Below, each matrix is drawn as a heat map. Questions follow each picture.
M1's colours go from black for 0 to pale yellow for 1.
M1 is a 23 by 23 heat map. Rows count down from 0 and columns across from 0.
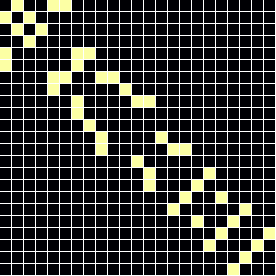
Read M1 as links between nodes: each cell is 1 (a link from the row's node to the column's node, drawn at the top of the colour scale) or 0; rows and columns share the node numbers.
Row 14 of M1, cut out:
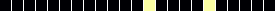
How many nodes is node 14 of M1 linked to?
2
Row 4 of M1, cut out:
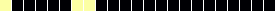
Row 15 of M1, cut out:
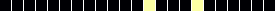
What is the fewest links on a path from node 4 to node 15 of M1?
4
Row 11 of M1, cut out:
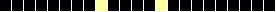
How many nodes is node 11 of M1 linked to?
2
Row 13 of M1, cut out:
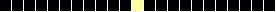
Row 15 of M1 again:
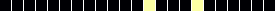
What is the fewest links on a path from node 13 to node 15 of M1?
4
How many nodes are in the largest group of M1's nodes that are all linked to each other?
2
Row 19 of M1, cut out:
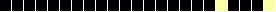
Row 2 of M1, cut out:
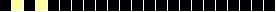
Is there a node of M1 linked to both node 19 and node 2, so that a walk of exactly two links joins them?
no
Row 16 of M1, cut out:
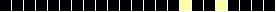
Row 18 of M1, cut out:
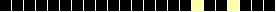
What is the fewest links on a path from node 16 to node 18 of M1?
1
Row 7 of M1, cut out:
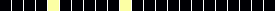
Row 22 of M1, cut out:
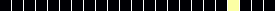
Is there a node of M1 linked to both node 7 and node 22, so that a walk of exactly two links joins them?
no
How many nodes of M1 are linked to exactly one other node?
6
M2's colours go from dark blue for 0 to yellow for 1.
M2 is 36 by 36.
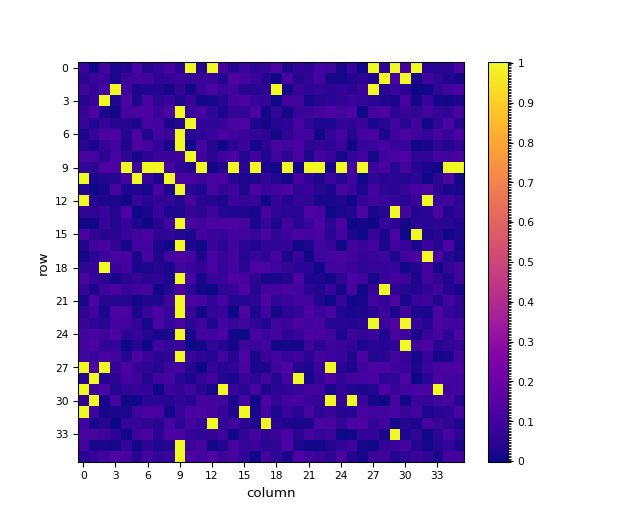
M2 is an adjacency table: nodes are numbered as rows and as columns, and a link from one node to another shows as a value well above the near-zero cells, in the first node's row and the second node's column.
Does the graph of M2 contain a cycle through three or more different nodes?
no
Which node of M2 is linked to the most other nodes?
node 9
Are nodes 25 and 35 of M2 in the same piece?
no
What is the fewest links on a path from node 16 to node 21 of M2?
2
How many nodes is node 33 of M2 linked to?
1
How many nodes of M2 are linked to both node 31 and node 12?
1
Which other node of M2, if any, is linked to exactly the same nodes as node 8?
node 5
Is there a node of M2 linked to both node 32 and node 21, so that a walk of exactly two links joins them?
no
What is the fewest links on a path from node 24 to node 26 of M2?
2
